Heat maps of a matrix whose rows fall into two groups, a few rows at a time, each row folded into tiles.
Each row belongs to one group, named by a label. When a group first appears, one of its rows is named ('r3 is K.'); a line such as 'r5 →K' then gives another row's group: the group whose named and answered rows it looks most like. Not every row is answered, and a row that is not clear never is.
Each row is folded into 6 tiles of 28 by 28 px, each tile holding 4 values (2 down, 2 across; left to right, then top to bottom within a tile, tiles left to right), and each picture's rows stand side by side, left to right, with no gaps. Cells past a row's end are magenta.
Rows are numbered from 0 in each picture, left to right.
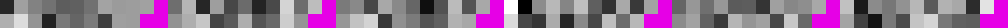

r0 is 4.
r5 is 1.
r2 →4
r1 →4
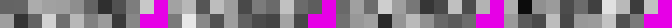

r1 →4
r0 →1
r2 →4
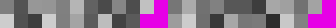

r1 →4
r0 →1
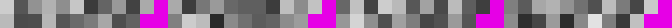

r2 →4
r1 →4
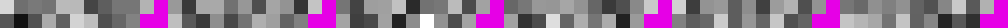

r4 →1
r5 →4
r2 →1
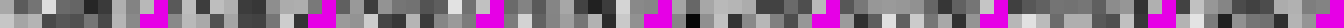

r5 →1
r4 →1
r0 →4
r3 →4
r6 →4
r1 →4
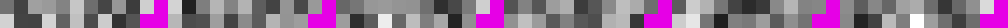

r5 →1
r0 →1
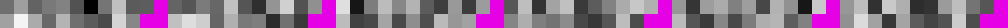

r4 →1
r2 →1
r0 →4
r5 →4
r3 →4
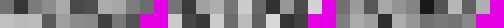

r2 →4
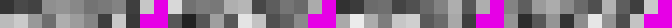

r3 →1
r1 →1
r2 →4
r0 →4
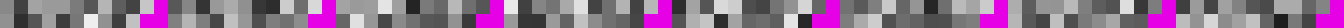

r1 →4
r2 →4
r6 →1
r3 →1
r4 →4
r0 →1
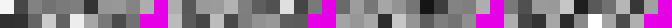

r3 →1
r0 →1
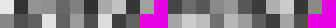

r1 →4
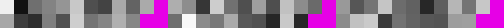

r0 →1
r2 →4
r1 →4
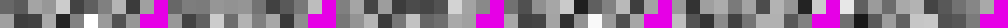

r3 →1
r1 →1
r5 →1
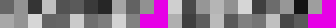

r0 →4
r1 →1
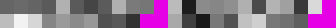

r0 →4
